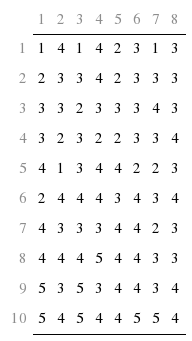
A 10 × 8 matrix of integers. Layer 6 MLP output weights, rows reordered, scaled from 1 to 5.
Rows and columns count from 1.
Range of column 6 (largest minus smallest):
3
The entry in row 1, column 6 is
3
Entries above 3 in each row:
2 1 1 1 3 5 3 6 5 8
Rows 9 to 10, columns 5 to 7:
4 4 3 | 4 5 5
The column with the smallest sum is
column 7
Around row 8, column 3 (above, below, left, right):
3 5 4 5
